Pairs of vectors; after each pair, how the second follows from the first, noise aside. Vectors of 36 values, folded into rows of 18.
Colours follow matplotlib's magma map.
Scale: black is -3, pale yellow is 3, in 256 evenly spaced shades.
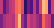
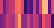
copied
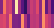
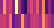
copied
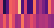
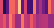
copied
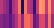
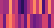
sign-scrambled
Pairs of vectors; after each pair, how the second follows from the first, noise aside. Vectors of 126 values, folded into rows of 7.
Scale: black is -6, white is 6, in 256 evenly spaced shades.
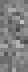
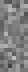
wrapped around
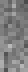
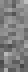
negated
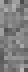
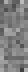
negated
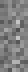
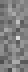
copied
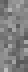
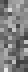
scaled up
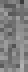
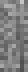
negated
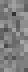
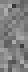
wrapped around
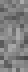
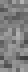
copied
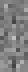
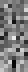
scaled up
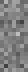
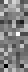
scaled up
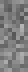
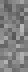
copied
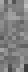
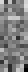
scaled up
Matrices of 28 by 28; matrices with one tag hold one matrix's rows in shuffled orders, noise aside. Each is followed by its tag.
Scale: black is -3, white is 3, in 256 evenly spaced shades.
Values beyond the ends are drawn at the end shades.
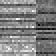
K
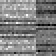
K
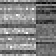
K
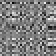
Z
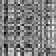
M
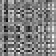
M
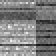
K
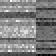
K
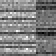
K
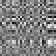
Z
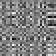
Z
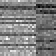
K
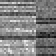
K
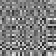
Z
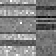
K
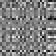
Z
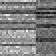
K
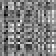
M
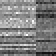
K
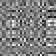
Z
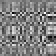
Z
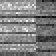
K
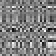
Z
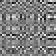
Z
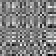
Z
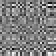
Z
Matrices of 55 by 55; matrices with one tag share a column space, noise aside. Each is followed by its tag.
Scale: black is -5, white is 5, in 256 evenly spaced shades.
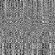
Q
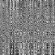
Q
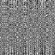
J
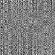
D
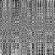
Q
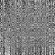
J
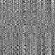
D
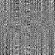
D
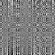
J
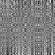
J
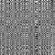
D
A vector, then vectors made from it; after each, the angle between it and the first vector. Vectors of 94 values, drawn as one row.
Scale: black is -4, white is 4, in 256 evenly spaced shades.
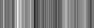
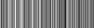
orthogonal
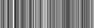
partly opposed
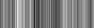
nearly parallel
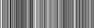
partly opposed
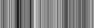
nearly opposite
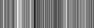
nearly parallel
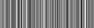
orthogonal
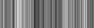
nearly parallel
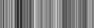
nearly opposite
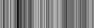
nearly opposite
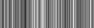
partly opposed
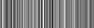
orthogonal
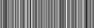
orthogonal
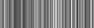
partly opposed
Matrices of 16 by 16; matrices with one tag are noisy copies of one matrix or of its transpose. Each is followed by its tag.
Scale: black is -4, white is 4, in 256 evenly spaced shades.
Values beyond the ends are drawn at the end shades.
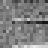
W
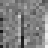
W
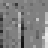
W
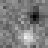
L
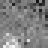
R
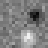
L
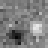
L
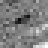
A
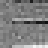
W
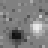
L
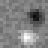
L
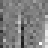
W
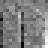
W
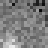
R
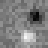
L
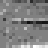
W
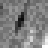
A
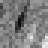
A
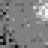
R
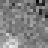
R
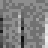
W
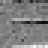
W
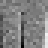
W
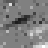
A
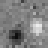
L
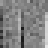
W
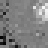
R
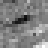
A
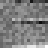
W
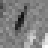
A
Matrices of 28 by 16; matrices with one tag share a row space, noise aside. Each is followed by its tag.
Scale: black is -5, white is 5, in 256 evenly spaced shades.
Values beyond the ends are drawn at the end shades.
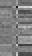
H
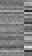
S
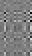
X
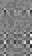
X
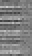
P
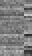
S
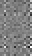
X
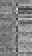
H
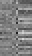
H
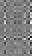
X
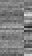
S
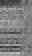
P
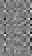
X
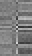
H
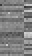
S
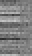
P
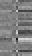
H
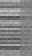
P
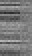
P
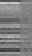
P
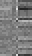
H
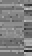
S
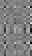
X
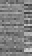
S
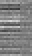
P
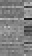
S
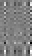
X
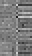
H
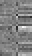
H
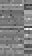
S
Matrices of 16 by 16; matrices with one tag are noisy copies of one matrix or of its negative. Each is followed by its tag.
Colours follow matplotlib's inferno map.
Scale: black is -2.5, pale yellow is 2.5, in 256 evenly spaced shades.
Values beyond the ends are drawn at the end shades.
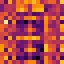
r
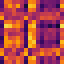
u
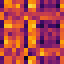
u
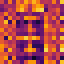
r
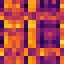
u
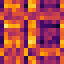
u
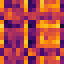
u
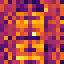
r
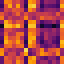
u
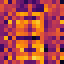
r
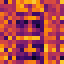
r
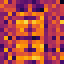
r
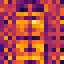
r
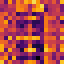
r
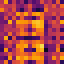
r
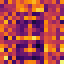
r
